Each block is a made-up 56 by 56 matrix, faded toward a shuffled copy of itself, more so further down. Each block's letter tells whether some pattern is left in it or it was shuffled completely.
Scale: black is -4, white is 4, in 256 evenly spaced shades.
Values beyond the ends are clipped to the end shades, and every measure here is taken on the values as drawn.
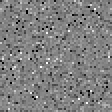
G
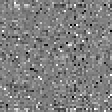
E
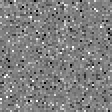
G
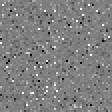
G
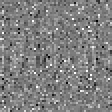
E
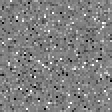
G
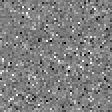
G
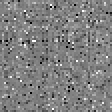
E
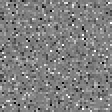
G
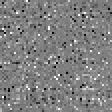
E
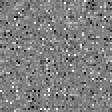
E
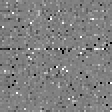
E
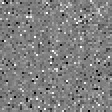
G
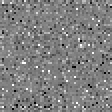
E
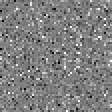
E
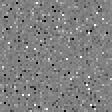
G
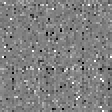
E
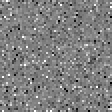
G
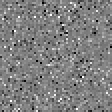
G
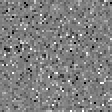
G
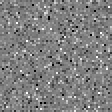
G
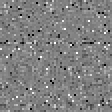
E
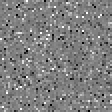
G
